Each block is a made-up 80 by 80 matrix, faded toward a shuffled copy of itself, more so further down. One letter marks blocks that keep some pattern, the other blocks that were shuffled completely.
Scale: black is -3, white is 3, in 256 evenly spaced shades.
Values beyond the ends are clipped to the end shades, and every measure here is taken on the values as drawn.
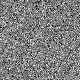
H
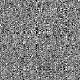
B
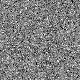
H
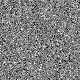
H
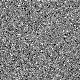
H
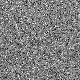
H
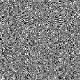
B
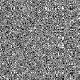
B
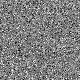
H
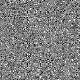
B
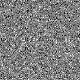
B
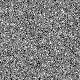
H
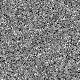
H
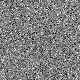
H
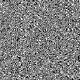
B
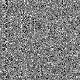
B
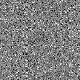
B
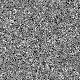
H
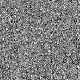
B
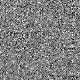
B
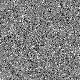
H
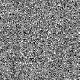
B
